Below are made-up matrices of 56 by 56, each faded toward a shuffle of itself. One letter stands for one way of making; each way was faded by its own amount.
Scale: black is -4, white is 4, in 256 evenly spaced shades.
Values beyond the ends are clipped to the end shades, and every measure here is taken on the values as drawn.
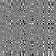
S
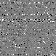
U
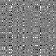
S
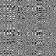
S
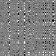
S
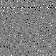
U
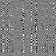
S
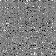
U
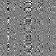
S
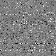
U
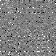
U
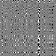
S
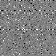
U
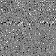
U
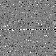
U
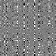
S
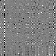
S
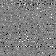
U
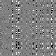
S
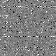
U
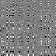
S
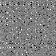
U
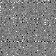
U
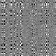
S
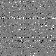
U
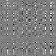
S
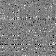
U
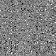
U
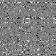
U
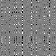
S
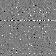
U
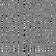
S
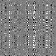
S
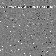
U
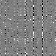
S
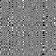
S
